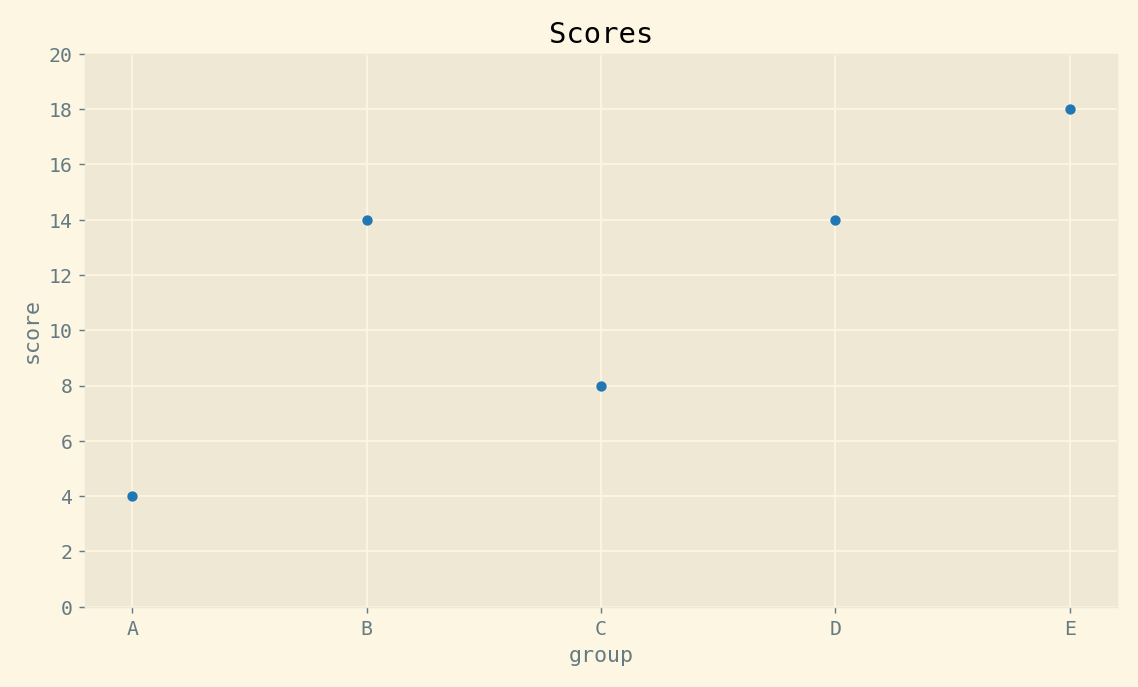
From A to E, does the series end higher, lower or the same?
higher
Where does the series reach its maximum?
E
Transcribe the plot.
Title: Scores
x-axis: group, ticks A B C D E
y-axis: score, ticks 0 2 4 6 8 10 12 14 16 18 20
Values:
4 14 8 14 18
